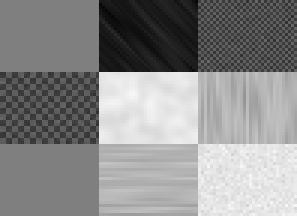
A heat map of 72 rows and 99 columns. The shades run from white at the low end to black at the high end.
The table splits into 3 rows of 3 panels. Panel 1,1: middling, flat. Panel 1,2: very high, slanting down to the right, faint in contrast. Panel 1,3: high, checkered. Panel 2,1: high, checkered. Panel 2,2: very low, blotchy, faint in contrast. Panel 2,3: low, streaked downward, faint in contrast. Panel 3,1: middling, flat. Panel 3,2: low, streaked across, faint in contrast. Panel 3,3: very low, fine-grained, faint in contrast.
